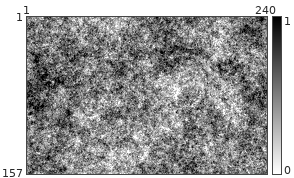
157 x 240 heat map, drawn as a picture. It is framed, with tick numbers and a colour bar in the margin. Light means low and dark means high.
Histogram: bell-shaped. Mirror symmetry: none. Grain: blotchy.
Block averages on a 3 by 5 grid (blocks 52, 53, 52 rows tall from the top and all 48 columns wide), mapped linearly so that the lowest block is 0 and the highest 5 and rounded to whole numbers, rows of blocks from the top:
3 1 3 2 2 | 5 2 1 0 2 | 3 0 0 2 2
